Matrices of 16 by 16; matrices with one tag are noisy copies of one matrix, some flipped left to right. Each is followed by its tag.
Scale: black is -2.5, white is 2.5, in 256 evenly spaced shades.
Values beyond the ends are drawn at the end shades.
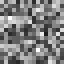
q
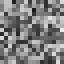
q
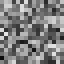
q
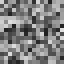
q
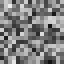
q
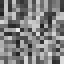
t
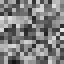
q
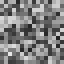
q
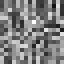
t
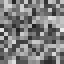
q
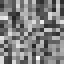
t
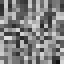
t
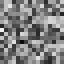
q
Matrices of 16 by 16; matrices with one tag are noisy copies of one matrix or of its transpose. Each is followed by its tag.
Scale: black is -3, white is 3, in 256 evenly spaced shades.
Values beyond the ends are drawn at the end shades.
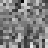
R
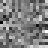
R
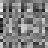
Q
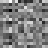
Q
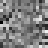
R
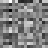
Q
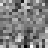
R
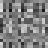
Q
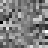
R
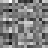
Q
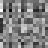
Q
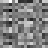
Q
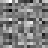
Q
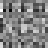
Q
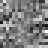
R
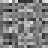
Q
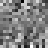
R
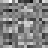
Q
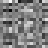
Q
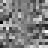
R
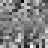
R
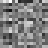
Q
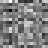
Q
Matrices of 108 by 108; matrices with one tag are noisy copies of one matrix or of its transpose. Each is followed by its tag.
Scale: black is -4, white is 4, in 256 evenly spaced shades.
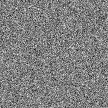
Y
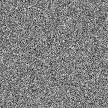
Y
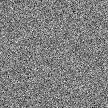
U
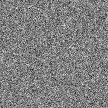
Y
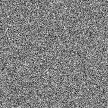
Y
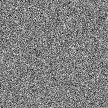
Y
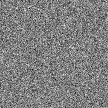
Y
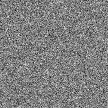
Y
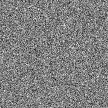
Y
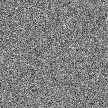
Y
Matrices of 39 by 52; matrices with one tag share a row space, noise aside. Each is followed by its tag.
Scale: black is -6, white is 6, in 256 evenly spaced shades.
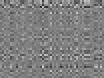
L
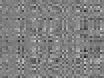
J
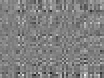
J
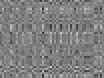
L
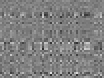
L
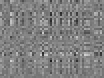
L
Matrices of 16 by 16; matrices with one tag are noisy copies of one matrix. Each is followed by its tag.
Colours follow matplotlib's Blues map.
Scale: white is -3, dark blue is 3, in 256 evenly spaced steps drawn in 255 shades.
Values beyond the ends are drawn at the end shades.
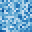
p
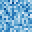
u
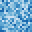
p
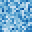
p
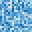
u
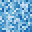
p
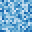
p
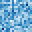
u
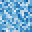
p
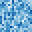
u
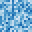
u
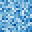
p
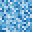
p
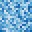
p
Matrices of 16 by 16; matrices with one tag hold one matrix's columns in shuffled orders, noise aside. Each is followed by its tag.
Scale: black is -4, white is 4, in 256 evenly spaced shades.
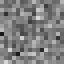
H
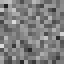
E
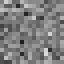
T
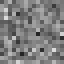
H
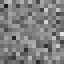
E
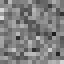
H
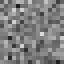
E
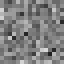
H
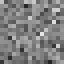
E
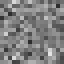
T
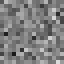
H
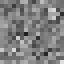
H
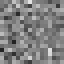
T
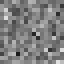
H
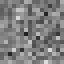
H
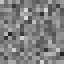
H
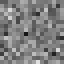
H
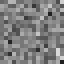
T
